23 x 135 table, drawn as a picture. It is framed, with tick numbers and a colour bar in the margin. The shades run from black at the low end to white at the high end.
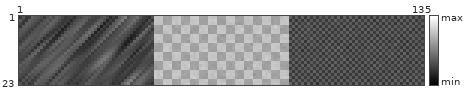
The table splits into one row of 3 panels. Panel 1,1: low, slanting up to the right. Panel 1,2: high, checkered. Panel 1,3: low, checkered.
